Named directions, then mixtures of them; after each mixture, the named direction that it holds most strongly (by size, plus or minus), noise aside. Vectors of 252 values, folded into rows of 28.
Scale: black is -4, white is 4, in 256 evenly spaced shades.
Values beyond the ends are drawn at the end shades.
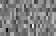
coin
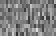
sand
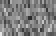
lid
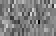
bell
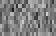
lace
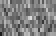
lid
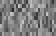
lace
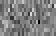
bell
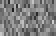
lid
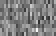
sand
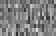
sand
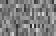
coin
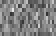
lace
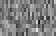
sand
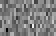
coin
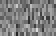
sand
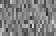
coin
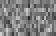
lid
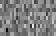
coin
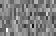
coin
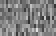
sand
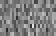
coin
